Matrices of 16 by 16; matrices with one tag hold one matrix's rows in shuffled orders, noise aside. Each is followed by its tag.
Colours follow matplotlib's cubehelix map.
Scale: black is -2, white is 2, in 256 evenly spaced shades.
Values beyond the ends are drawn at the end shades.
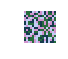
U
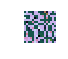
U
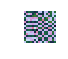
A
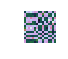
A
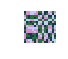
A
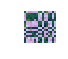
A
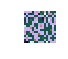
U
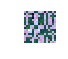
U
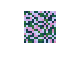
U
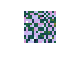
U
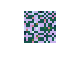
U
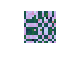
A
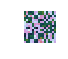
U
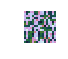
U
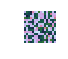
U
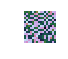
U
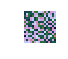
U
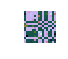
A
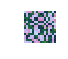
U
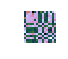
A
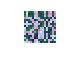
U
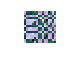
A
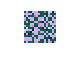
U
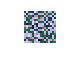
U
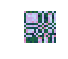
A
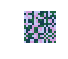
U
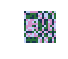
A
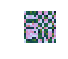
A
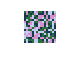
U
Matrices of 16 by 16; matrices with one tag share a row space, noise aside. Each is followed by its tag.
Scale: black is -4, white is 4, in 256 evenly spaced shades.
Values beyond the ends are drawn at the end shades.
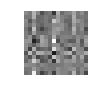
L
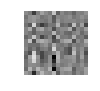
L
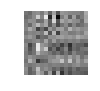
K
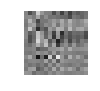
K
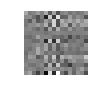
K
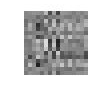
K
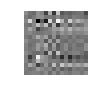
K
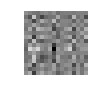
L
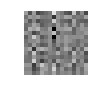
L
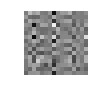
L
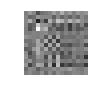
K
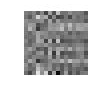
K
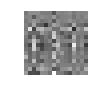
L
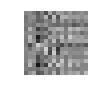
K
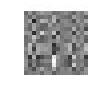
L
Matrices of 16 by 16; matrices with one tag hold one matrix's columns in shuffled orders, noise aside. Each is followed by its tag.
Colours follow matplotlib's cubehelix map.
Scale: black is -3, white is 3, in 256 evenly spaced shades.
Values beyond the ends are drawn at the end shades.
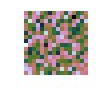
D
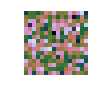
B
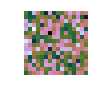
B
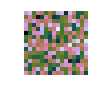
B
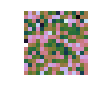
D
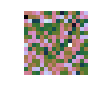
D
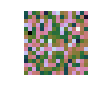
B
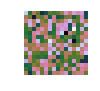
B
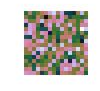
B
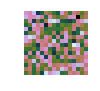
D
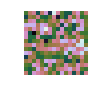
B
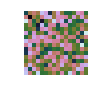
D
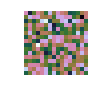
D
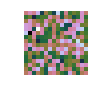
B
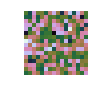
B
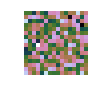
D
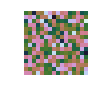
D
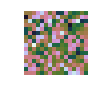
D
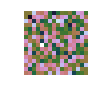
D
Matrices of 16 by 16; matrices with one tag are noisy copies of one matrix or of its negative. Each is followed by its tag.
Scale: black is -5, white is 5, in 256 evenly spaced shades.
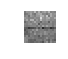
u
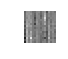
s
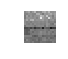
u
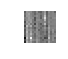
s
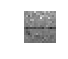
u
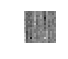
s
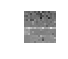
u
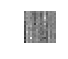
s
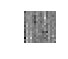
s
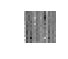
s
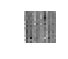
s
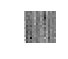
s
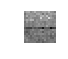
u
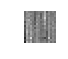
s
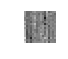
s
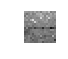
u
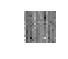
s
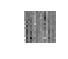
s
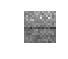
u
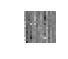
s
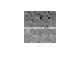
u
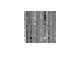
s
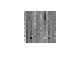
s
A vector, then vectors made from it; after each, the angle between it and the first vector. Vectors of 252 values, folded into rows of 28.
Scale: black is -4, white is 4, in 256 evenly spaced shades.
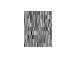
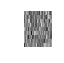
nearly parallel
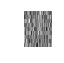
partly aligned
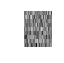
partly opposed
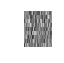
nearly parallel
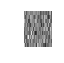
nearly opposite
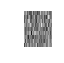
nearly parallel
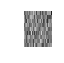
partly opposed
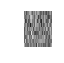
nearly opposite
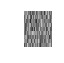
partly aligned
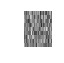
nearly opposite
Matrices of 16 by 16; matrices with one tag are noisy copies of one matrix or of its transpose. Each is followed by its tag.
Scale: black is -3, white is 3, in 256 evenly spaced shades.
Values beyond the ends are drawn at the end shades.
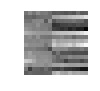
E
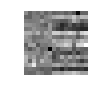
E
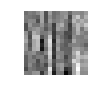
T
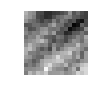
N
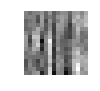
T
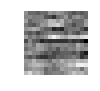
T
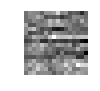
T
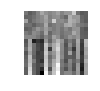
E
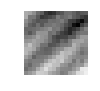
N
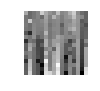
E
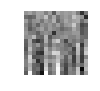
E
